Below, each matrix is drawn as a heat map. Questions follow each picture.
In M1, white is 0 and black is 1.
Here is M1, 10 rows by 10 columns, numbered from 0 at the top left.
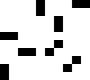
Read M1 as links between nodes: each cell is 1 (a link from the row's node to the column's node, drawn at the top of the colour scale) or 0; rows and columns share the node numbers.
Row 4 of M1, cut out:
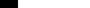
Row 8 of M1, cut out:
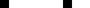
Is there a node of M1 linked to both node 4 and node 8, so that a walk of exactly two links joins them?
yes
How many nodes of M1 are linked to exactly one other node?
6
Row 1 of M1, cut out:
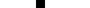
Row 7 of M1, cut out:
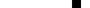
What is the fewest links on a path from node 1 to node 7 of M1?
4
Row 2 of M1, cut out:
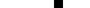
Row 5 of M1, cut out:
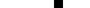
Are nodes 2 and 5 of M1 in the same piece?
yes
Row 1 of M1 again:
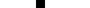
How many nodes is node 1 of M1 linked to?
1
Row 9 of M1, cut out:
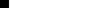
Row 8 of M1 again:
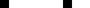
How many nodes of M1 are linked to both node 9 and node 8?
1
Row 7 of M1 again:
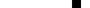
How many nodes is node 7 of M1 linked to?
1
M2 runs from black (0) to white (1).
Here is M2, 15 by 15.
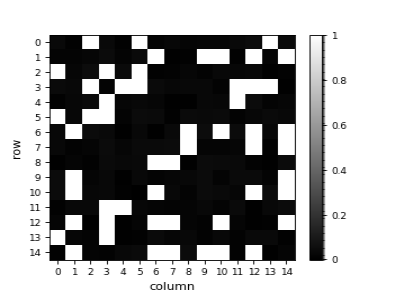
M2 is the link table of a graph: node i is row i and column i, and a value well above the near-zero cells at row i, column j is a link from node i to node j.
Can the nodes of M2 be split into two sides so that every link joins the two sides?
no
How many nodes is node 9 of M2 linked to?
2
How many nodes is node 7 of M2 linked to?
3
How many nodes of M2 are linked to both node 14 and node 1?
4
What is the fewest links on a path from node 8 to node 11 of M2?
4
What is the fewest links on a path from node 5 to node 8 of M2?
4
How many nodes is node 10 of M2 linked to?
4
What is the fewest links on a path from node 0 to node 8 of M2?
5
